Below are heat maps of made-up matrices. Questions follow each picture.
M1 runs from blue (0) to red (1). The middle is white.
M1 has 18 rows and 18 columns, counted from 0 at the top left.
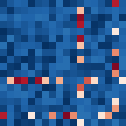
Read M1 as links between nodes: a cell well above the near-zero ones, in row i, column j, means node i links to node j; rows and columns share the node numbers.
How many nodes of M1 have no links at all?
0
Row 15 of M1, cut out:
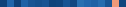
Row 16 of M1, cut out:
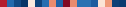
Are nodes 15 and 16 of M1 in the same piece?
yes
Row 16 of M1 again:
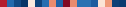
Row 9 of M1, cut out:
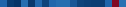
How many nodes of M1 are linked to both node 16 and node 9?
0
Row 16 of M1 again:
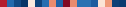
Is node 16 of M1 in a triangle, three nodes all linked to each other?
no
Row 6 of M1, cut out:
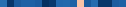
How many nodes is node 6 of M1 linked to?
1
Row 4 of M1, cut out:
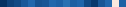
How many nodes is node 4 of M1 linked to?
1
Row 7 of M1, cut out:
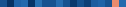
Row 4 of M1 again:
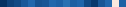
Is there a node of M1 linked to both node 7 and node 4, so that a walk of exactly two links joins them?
yes
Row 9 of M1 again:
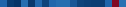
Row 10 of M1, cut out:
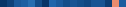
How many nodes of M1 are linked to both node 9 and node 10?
1
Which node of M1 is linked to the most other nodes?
node 11
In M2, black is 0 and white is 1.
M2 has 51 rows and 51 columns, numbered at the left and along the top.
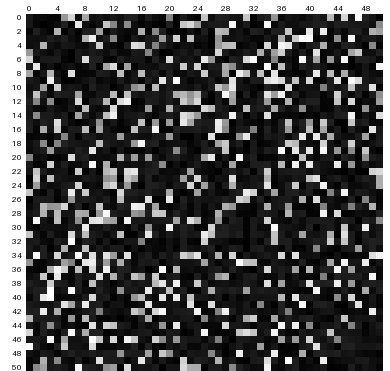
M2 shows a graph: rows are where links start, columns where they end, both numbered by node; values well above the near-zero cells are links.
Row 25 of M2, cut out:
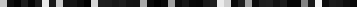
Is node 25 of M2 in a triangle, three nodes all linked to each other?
yes
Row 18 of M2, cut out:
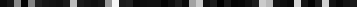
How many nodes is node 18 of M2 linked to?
11
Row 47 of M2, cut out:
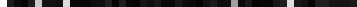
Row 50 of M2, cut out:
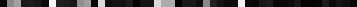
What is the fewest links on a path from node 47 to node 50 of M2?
3
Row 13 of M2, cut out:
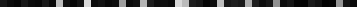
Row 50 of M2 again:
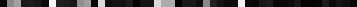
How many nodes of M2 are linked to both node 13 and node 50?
1
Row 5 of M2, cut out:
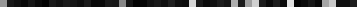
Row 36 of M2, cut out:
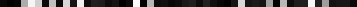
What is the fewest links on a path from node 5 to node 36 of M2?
1
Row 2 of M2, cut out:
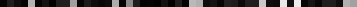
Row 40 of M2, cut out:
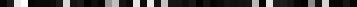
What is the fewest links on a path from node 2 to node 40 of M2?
1
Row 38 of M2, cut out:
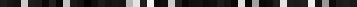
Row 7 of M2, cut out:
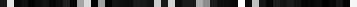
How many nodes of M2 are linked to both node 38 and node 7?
3
